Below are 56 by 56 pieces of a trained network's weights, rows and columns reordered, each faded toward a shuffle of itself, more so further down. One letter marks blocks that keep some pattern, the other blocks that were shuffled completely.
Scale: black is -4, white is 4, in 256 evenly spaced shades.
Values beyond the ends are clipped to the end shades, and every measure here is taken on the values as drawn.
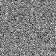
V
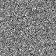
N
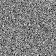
N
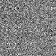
V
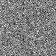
N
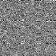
V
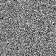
N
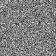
V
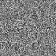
V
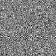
V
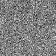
V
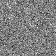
N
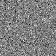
N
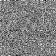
V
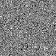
V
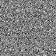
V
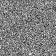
N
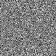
V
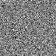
V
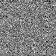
V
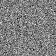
N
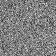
N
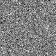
N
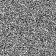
N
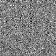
V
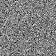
N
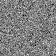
N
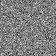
N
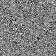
V
